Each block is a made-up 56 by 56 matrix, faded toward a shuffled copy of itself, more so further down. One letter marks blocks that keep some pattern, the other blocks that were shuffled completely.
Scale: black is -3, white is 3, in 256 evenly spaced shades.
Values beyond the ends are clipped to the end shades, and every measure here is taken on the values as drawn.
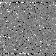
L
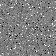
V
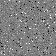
V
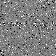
L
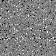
L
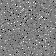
V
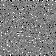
L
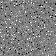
V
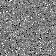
V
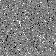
V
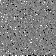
L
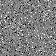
V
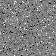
V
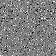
L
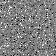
V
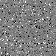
L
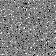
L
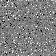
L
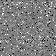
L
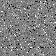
L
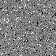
V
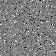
V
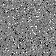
V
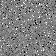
V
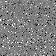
L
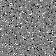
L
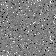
V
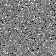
V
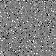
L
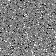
V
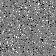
V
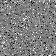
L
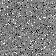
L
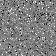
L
